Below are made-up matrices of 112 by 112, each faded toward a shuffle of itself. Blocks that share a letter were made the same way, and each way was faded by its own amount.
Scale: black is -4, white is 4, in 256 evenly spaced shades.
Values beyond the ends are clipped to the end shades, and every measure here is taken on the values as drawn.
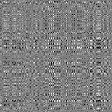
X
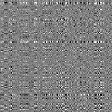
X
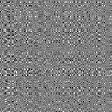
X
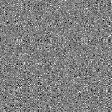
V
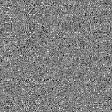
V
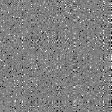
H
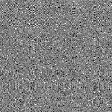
V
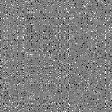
H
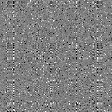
H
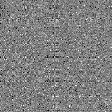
V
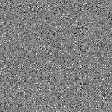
V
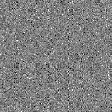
V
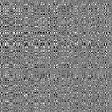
X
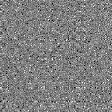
V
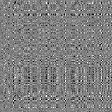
X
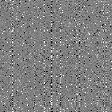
H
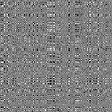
X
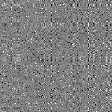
H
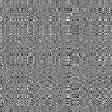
X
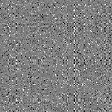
H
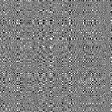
X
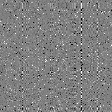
H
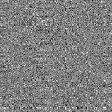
V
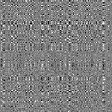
X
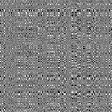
X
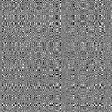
X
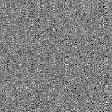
V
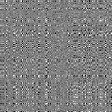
X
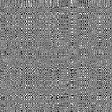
X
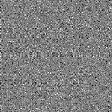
V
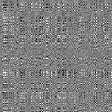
X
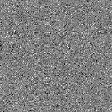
V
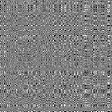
X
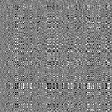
X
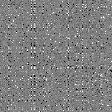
H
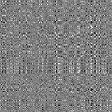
X
